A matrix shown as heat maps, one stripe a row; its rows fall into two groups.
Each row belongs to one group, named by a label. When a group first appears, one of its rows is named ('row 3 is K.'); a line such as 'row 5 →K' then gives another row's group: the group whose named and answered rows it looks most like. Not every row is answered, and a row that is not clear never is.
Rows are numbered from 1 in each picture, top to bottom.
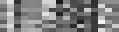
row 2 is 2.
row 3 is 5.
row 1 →2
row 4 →2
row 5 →2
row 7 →2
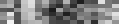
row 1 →2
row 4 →5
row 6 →5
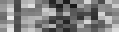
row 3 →2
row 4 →2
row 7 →2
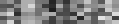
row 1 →5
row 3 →5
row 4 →2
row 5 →5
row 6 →5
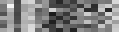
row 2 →5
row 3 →2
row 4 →5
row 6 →5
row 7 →5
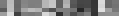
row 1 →2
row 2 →2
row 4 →2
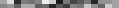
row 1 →2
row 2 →5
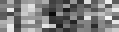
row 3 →5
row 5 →5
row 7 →2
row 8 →5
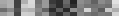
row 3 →5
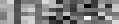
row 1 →2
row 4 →2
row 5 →5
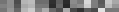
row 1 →5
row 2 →5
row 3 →2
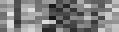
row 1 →2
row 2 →5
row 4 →5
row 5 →5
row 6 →2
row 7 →5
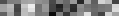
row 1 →5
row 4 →5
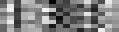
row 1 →5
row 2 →5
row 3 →2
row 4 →5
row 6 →2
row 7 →5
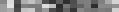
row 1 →5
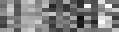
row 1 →2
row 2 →5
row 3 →5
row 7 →5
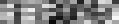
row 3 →2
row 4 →2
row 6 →5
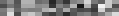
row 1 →5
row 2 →5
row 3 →2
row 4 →5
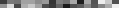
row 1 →5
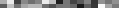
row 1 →2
